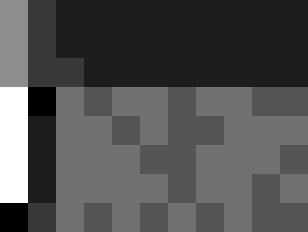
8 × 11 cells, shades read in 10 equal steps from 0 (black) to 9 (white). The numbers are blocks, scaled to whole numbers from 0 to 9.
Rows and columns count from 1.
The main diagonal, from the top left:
5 2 2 3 3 3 3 3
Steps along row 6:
down up same same down same up same same down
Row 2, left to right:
5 2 1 1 1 1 1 1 1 1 1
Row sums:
16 16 17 41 43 43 44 33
